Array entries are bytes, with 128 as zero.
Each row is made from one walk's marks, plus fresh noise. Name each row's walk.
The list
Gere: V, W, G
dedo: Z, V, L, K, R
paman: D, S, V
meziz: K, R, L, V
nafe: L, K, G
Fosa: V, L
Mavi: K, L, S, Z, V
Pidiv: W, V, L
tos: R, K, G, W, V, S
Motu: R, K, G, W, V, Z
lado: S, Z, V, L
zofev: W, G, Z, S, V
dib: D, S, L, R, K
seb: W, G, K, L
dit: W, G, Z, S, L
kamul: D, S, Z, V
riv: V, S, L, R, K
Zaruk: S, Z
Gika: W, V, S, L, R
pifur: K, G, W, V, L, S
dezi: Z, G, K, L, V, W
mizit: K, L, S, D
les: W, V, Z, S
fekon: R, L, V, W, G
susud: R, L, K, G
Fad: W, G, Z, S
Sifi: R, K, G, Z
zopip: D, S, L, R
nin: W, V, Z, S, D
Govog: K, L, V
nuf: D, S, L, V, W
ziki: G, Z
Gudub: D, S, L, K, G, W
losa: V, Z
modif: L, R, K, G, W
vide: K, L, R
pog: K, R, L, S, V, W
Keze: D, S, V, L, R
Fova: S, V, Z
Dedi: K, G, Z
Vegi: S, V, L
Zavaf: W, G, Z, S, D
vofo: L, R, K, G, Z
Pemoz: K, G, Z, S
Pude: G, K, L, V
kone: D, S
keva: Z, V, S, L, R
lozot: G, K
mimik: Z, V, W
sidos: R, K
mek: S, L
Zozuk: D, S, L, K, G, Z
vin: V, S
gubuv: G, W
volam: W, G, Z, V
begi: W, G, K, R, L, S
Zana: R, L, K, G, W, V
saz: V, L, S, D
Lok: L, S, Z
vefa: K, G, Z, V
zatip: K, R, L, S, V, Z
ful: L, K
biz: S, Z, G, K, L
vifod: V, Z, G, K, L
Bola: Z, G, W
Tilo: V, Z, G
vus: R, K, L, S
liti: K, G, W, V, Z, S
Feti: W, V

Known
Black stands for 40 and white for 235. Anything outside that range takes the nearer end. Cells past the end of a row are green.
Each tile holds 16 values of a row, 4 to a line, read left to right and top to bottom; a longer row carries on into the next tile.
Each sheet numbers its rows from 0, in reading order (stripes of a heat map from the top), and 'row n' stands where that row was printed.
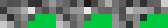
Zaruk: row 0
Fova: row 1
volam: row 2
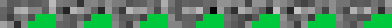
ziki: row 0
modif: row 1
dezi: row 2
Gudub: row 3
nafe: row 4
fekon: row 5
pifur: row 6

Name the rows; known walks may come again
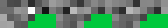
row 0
nuf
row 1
Zana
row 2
modif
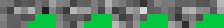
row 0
pifur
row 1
dezi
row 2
keva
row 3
ziki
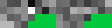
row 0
paman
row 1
liti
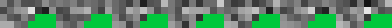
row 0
zopip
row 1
biz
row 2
zofev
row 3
volam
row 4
Zavaf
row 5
dib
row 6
les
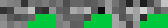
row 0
vus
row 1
Gudub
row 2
mimik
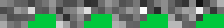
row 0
Mavi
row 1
Zaruk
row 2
saz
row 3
nin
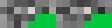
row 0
Fosa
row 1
pog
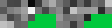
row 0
kamul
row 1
Gere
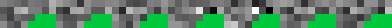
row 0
Dedi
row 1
vofo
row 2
fekon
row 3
mizit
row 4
kone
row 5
meziz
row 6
nafe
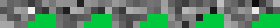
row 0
Keze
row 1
susud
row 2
vifod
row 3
gubuv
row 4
vin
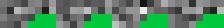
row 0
seb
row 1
dit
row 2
Fova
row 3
ful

